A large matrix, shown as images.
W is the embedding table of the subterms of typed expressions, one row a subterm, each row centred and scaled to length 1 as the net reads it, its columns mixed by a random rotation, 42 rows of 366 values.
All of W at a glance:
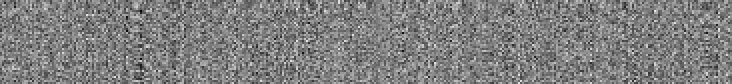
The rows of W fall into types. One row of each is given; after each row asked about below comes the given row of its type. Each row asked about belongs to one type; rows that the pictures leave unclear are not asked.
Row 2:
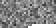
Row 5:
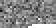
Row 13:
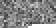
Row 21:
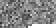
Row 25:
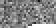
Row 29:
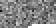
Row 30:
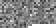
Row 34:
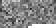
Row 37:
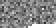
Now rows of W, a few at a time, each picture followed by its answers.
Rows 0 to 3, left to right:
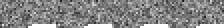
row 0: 21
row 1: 13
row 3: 13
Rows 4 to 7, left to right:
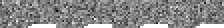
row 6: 2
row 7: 29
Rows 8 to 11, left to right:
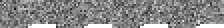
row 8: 2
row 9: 21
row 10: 5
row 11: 25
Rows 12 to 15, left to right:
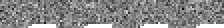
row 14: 37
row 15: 2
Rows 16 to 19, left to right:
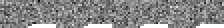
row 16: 25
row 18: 2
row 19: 29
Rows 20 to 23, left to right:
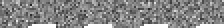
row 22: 13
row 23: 37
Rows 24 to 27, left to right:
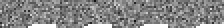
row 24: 21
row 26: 34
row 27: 37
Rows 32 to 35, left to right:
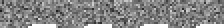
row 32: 5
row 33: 13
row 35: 2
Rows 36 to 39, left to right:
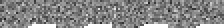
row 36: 37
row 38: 25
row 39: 5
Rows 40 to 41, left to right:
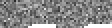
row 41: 37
